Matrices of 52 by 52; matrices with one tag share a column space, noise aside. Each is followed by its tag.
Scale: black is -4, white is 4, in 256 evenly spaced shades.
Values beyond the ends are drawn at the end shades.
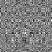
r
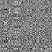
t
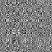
r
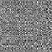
t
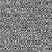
t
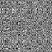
t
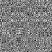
r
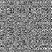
t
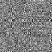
r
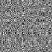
r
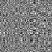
r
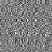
r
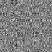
r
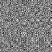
r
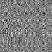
r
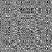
t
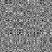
r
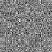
r
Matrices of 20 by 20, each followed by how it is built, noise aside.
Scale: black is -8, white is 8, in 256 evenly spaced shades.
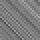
Toeplitz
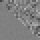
upper triangular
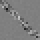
banded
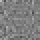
low rank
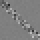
banded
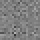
low rank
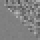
upper triangular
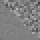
upper triangular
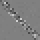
banded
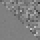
upper triangular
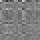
low rank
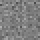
low rank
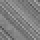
Toeplitz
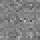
low rank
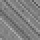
Toeplitz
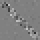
banded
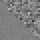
upper triangular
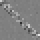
banded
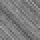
Toeplitz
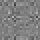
low rank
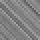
Toeplitz
